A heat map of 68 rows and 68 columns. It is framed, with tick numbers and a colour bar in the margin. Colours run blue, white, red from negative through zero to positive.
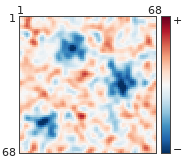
The middle right is the ninth with the lowest average. There is no seam. No lone cell stands out from its neighbours. There are three dips. No overall slope runs across the table. The halves do not mirror each other.
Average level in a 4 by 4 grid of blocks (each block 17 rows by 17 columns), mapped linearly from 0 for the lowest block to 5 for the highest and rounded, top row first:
5 0 5 4 | 5 2 1 1 | 4 5 2 4 | 1 4 4 5
